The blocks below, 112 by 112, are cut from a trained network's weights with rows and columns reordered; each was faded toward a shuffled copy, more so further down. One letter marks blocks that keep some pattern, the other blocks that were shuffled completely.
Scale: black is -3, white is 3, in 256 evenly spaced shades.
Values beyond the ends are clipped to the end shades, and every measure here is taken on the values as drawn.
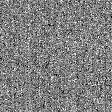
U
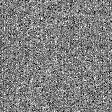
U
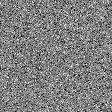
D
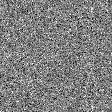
U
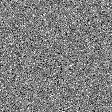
D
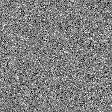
D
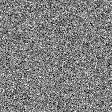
U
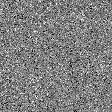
D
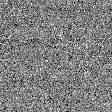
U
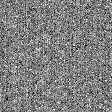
U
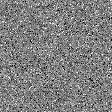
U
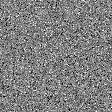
D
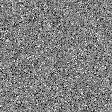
D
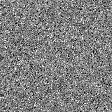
D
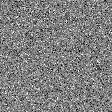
D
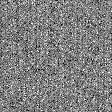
U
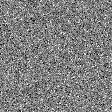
D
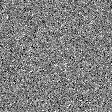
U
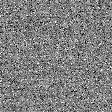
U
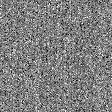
U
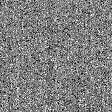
U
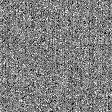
U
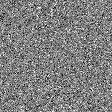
D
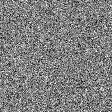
D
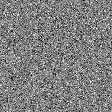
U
